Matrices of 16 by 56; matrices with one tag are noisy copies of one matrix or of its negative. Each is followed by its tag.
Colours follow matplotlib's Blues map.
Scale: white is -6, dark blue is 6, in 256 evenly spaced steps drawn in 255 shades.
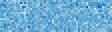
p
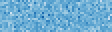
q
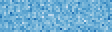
q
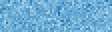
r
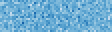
q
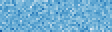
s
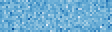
q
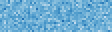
r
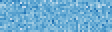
p
